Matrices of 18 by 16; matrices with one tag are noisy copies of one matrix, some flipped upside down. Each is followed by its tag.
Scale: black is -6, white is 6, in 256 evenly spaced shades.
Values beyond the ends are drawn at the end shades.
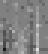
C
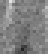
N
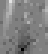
N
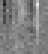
C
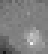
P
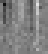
C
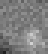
P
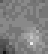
P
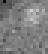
P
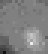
P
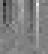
C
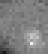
P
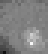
P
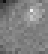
P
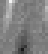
N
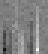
C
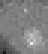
P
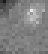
P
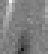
N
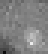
P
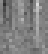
C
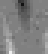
N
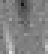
N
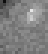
P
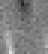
N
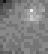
P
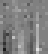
C
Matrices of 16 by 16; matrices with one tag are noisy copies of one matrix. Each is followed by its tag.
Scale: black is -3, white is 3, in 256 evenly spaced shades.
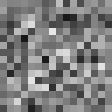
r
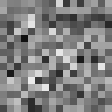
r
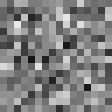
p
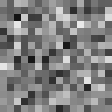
p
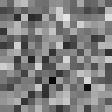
p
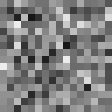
p
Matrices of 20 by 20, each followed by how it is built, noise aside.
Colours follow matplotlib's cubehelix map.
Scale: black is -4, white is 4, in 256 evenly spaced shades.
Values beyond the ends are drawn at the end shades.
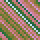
Toeplitz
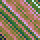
Toeplitz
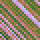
Toeplitz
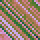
Toeplitz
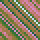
Toeplitz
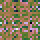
low rank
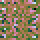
low rank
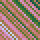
Toeplitz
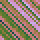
Toeplitz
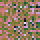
low rank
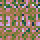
low rank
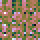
low rank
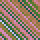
Toeplitz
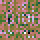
low rank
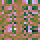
low rank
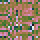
low rank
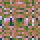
low rank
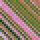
Toeplitz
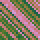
Toeplitz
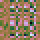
low rank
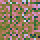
low rank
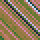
Toeplitz
